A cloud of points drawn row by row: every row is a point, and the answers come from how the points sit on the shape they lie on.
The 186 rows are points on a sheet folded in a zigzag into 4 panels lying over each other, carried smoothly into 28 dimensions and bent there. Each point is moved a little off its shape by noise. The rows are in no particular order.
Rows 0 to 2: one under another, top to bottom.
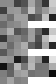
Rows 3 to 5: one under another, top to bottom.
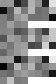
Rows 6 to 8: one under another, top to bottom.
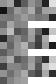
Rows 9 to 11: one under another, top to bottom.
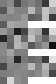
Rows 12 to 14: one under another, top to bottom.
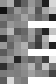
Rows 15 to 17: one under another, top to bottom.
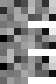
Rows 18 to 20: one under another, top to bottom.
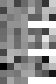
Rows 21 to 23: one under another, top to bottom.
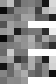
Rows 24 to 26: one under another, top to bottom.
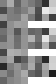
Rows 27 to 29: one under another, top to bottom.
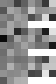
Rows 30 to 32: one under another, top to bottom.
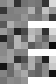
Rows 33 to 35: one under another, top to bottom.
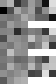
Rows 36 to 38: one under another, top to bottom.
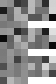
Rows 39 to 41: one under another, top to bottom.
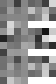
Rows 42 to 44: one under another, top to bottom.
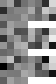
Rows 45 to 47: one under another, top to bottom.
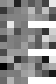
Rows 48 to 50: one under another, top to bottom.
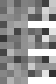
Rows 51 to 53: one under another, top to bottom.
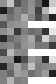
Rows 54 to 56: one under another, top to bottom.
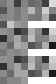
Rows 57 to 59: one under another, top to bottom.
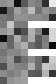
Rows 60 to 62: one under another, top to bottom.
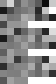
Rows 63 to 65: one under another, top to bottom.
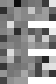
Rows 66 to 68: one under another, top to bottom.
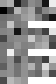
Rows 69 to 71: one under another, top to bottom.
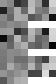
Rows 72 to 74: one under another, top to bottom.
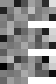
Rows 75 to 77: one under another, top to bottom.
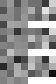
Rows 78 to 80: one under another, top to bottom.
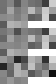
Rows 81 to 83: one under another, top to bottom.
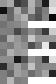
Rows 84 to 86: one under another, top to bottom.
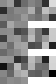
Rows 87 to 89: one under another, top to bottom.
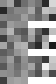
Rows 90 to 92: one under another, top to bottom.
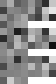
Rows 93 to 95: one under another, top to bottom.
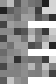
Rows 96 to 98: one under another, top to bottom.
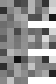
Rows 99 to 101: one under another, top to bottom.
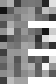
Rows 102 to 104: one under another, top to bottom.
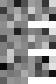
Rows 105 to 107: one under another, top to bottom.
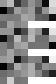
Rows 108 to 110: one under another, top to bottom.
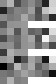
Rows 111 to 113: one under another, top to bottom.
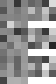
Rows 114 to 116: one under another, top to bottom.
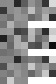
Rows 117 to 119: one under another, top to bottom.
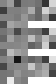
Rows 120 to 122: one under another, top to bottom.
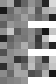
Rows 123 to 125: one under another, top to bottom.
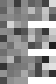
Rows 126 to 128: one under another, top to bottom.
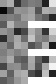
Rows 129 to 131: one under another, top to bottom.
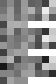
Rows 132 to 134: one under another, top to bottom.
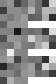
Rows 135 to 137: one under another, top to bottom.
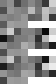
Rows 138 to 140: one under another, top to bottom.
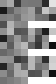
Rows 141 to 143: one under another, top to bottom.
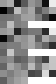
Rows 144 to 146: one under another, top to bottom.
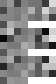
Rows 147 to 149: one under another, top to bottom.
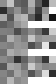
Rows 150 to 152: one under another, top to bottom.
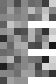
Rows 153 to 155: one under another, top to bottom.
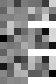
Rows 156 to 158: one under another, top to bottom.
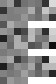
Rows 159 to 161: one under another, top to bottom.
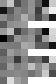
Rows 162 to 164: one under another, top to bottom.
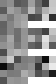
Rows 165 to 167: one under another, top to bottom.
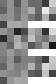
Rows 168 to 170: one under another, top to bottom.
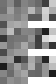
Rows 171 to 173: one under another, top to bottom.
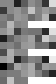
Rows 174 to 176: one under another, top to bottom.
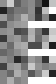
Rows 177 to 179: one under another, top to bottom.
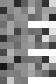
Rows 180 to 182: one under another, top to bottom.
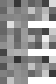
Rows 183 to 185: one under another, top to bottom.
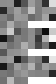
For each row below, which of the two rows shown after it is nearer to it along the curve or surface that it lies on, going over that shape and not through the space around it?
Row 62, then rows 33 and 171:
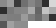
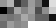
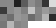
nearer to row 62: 33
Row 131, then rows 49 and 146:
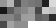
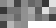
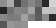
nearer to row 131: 49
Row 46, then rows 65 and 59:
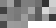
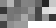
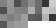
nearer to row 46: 65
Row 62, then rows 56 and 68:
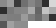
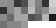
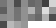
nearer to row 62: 68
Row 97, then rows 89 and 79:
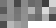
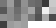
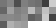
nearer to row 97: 89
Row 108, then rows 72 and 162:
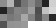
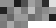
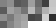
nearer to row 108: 72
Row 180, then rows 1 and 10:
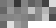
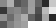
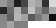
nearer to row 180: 1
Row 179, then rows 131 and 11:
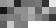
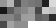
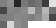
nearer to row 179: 131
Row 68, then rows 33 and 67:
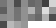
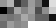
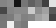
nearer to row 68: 67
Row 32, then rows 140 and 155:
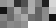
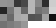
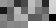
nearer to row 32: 155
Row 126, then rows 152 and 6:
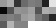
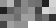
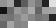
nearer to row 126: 152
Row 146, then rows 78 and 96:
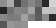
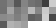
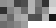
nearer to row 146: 78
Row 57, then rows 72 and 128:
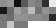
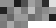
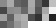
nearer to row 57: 72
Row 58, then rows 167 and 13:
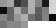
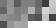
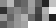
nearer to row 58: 13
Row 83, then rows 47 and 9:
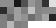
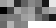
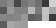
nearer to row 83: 9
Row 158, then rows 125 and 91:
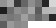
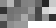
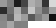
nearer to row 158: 125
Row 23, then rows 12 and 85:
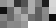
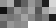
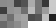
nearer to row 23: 85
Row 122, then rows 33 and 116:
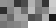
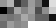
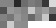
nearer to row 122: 116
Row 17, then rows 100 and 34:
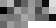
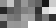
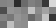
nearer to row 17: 100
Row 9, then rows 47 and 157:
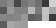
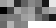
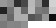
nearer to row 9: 157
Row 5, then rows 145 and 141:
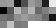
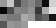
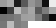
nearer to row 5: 141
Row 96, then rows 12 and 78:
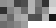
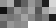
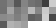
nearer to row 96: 78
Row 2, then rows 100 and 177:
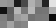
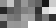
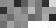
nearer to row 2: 177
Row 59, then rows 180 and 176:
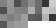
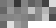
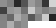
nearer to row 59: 180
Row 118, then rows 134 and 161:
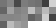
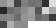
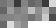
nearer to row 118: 161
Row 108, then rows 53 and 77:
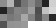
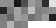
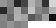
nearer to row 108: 53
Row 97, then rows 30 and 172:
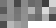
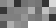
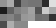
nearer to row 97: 30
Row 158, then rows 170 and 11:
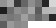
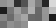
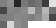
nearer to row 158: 11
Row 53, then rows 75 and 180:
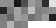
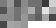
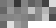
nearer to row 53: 180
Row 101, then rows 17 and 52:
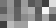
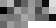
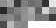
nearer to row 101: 52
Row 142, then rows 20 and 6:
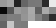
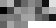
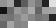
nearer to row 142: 20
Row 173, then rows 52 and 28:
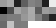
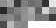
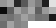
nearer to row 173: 52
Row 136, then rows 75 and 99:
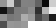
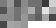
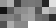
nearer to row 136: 99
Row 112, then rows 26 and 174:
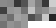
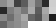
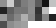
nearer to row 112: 26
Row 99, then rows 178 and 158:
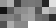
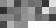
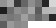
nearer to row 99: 178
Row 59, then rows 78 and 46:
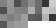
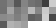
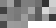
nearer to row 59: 78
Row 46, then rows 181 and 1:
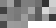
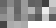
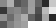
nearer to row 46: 181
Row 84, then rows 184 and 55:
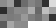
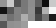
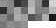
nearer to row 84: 184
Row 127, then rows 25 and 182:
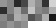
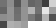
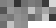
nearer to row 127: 182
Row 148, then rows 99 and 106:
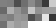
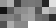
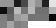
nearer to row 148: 106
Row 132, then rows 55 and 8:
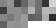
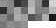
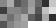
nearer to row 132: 8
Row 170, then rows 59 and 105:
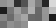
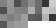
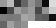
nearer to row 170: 59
